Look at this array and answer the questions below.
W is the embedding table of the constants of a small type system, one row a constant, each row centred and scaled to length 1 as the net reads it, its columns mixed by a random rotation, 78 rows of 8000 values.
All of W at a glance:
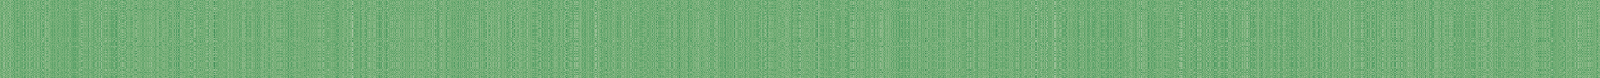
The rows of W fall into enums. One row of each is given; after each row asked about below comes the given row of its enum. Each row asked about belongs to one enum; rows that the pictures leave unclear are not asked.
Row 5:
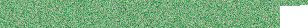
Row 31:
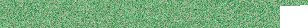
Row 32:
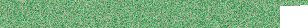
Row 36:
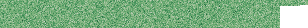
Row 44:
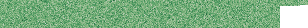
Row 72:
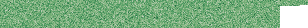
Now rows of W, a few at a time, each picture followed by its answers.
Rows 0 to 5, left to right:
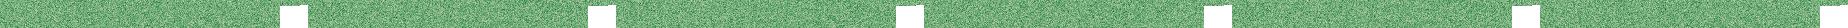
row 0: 5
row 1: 31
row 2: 32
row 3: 36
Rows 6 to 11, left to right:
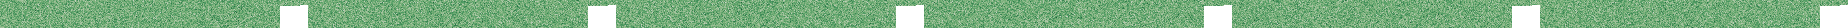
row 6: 32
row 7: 5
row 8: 5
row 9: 72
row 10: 44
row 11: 5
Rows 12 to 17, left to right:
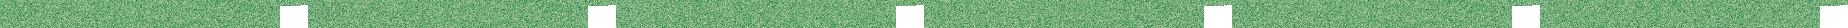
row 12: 31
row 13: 31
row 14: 5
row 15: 32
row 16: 31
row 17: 36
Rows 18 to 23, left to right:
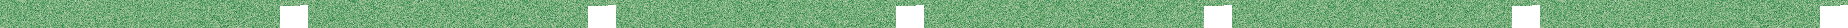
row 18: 32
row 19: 44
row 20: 5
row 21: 36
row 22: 36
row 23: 32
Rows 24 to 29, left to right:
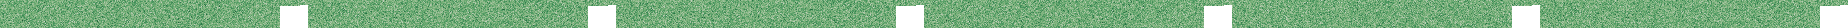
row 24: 36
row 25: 31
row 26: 31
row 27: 36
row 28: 5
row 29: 31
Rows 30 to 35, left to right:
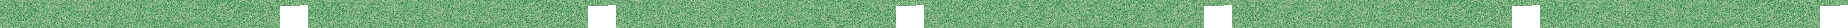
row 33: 36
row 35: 31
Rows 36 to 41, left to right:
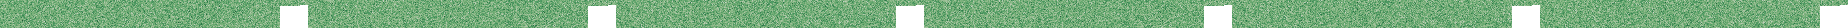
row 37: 32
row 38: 5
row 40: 5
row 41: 5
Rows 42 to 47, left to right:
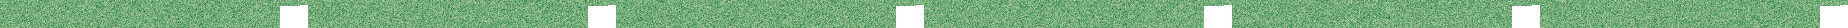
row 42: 36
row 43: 31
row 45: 36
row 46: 72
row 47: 32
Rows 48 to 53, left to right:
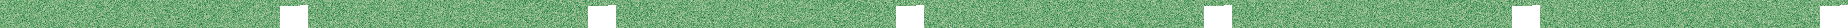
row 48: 36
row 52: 31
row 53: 5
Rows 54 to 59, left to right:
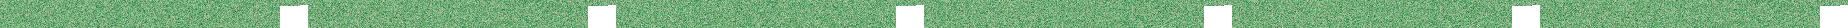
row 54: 36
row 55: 31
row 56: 5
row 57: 32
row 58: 32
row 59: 31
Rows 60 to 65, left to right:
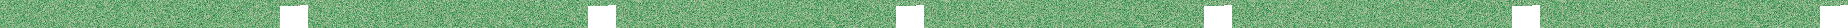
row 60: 36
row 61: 5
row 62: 32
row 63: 32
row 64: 31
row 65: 32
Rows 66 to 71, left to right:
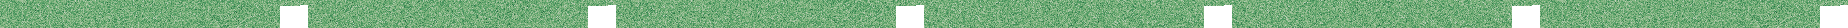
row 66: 32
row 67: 36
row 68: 31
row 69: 5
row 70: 5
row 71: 32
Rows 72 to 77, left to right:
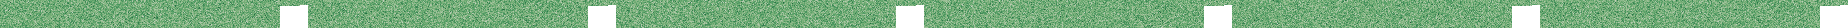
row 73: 31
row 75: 32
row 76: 44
